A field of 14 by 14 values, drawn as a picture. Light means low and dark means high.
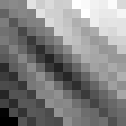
Streaks slant down to the right. There are no lone odd cells. The top right is the ninth with the lowest average. Values rise toward the bottom left.
